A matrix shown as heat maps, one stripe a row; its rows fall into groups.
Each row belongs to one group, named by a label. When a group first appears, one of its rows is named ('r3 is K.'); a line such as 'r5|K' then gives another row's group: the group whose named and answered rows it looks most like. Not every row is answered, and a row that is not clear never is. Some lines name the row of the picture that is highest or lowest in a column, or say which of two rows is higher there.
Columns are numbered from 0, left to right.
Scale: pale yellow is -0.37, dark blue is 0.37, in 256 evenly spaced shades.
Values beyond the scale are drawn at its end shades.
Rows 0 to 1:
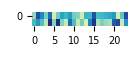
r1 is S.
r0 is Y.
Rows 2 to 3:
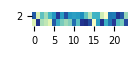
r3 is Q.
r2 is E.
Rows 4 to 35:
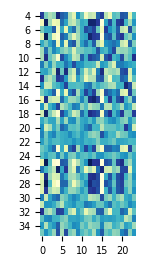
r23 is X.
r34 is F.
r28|Q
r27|Q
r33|Y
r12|S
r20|E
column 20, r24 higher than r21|Yes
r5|Q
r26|S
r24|S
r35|S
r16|Q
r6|X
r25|Q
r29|Q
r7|Q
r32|S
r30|F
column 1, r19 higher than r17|Yes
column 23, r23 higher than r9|No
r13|S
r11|E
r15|X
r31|X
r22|E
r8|X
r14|E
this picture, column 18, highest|9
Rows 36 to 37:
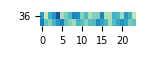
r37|S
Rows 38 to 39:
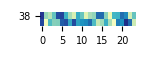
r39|E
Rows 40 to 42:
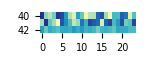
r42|E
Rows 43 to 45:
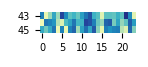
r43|E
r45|X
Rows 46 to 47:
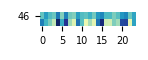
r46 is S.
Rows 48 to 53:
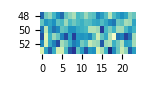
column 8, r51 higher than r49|Yes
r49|Y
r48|S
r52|F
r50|F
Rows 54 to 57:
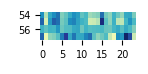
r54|F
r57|E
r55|F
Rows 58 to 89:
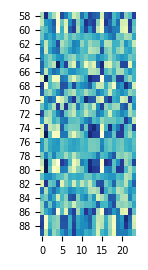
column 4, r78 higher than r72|No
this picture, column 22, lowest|65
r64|S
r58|Q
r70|X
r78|Y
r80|Q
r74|Q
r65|S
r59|X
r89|E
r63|F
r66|F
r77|F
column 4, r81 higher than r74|Yes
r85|Y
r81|Y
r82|Y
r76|F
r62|F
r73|E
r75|Q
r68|E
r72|S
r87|E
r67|Q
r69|S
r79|Q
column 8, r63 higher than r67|Yes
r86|X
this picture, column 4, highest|65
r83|F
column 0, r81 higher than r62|No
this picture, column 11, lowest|65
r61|Y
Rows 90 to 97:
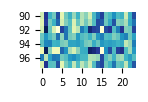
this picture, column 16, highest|92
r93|S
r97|Y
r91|Y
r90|Y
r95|Q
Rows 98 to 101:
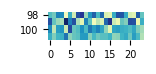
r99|S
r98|X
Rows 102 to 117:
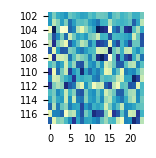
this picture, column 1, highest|104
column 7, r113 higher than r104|Yes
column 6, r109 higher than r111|No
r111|E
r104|Q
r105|Y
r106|Q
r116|X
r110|E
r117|E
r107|F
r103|E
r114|X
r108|Q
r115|E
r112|S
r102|F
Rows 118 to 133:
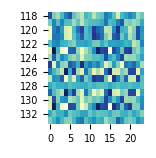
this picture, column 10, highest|125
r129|S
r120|X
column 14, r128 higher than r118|No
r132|F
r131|Q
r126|S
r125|E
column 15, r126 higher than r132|Yes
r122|Y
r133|X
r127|X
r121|X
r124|Y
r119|Y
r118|S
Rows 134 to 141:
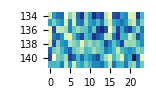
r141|X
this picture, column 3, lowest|136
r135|X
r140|E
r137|X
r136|Q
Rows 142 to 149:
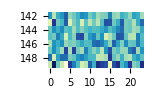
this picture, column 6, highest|147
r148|F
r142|F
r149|Q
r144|Y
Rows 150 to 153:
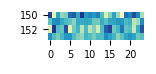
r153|S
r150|E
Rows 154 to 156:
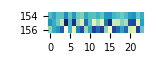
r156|X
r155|S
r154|S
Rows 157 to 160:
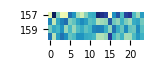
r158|F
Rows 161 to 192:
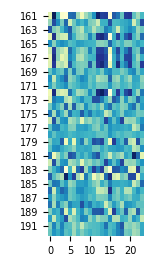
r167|Q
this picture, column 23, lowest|181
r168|Q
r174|S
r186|F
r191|Y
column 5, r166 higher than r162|Yes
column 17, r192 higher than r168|No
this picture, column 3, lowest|161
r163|S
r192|Y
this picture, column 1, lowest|181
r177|Y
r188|E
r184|S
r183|X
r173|X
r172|Q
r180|Y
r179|X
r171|F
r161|Q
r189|X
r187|F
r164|Q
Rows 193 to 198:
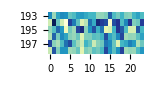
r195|X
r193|F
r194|Q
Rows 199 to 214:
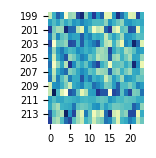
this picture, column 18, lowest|203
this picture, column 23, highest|210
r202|E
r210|Q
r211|F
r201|S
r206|E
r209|X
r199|X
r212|E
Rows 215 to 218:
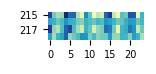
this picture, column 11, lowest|215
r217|S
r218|F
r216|S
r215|S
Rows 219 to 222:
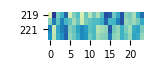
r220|Y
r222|F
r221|F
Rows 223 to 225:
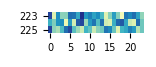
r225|S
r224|X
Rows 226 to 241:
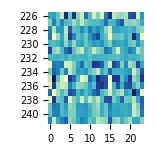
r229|E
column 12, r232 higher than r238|Yes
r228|E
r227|Y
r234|Y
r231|S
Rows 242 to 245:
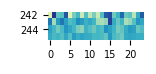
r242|Y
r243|F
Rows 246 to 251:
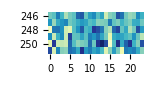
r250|Q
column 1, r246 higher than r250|No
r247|F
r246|X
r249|E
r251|E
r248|X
